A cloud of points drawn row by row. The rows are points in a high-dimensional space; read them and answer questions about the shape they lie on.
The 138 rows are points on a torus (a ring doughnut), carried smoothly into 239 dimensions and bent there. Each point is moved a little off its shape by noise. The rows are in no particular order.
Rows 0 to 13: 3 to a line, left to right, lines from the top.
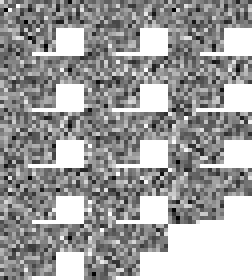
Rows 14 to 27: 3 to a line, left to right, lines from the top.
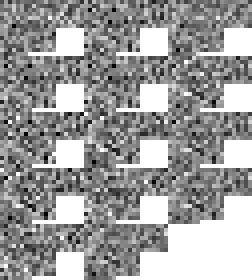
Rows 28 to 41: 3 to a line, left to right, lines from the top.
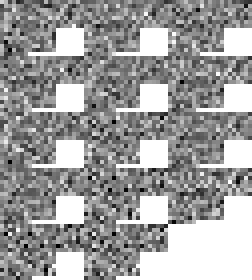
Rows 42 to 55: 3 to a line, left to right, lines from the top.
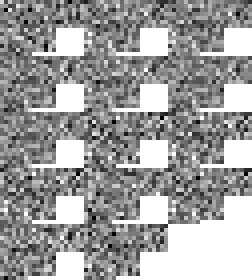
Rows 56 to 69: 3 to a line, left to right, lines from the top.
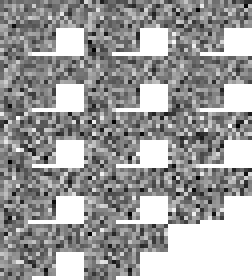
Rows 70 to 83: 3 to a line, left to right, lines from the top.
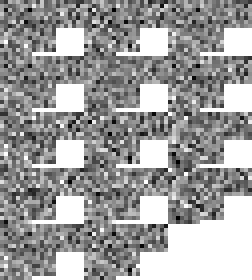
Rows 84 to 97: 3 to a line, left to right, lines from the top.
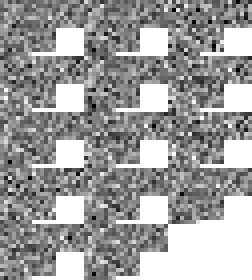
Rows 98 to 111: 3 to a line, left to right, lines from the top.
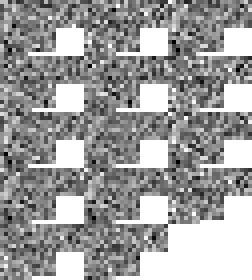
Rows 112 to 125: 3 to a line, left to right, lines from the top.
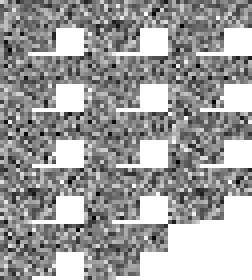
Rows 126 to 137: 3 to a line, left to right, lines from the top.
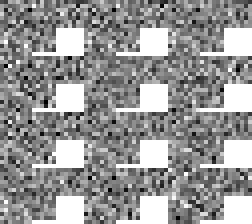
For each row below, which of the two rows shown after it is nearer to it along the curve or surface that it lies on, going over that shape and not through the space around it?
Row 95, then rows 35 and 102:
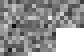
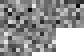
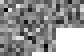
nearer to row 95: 102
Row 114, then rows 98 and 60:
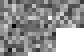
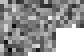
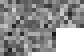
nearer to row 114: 98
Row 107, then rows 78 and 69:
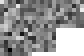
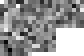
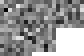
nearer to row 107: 78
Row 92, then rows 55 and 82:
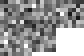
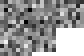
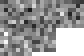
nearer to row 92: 55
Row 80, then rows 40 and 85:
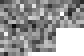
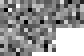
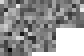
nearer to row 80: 85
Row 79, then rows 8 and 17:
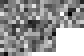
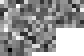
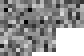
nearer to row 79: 17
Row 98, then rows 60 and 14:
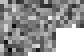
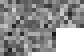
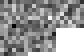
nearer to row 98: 14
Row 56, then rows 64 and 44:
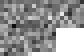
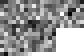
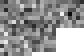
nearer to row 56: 44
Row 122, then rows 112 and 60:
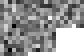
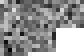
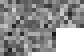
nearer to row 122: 112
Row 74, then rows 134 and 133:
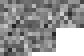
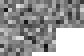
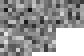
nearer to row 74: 134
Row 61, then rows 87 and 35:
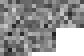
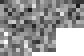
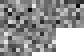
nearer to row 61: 87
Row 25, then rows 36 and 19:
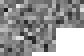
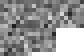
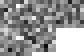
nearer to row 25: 19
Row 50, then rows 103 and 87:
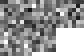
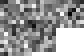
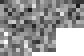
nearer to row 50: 103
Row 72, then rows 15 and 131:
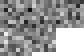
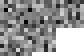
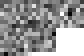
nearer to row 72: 15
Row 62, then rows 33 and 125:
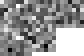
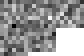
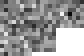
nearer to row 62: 33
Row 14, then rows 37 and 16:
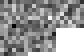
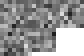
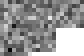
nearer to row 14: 16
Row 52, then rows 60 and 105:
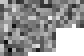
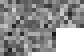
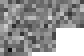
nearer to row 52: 105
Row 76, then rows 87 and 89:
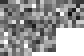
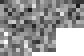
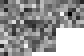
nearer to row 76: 89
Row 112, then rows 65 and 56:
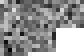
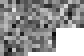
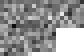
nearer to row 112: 65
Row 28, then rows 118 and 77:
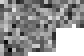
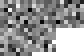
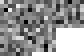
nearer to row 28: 77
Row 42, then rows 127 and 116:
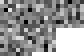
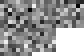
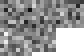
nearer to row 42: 116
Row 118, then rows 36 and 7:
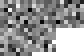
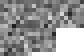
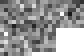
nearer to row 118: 7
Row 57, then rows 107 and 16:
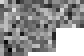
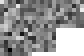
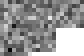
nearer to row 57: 107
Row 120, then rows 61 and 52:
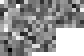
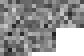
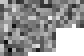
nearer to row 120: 52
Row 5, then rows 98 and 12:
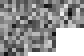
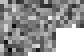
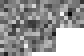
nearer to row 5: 12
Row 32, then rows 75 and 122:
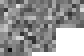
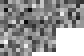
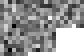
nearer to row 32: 122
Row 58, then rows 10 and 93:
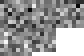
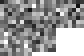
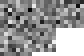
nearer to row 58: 93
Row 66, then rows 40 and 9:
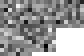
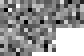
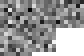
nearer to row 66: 9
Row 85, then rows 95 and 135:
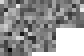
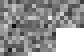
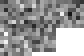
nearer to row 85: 95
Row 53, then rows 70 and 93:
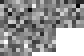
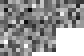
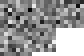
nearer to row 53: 93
